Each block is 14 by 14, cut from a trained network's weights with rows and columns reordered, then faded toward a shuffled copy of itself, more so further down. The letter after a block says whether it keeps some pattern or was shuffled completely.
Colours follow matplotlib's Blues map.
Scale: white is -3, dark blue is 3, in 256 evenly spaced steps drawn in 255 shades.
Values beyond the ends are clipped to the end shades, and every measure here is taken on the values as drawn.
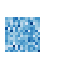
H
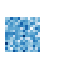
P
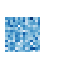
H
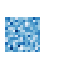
P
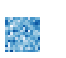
P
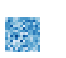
H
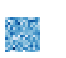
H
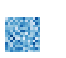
H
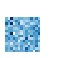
P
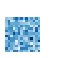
P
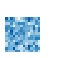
H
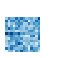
P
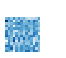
H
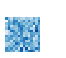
P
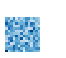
P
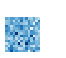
P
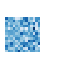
H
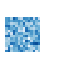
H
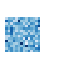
P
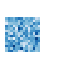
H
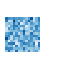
P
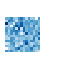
P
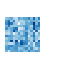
H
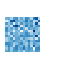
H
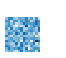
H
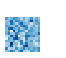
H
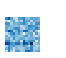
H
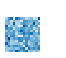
H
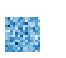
P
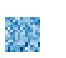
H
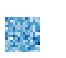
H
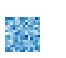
H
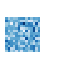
H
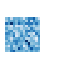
P
